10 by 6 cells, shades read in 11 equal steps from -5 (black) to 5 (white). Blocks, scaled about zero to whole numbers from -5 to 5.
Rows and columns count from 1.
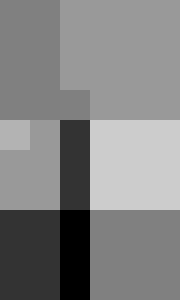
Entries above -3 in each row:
6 6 6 6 5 5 5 3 3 3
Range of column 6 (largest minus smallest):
3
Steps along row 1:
same up same same same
